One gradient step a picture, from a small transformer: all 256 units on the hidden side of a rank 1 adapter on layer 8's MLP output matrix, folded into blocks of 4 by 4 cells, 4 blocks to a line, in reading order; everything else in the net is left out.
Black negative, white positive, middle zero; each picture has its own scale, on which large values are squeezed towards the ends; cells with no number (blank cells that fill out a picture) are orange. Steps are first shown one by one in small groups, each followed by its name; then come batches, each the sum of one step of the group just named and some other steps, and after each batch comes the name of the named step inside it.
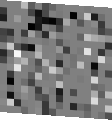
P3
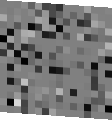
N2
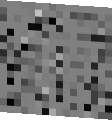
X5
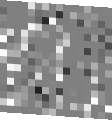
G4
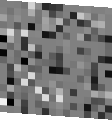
N2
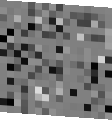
N2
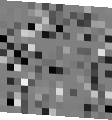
N2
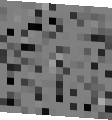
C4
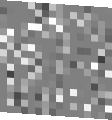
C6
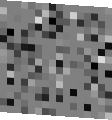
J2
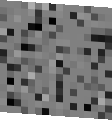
C4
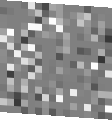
C6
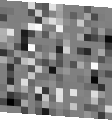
C6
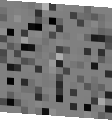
C4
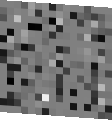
C4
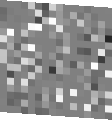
C6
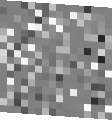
C6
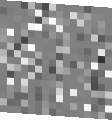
C6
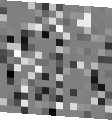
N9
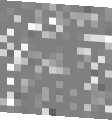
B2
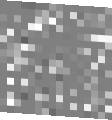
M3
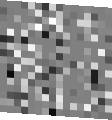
N9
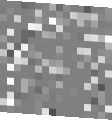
B2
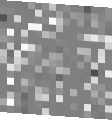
B2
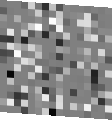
N9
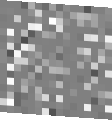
B2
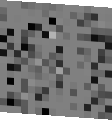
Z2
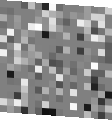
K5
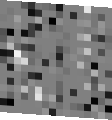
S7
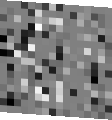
S7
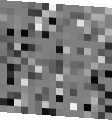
K5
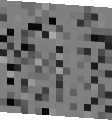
Z2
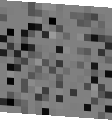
Z2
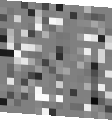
S7
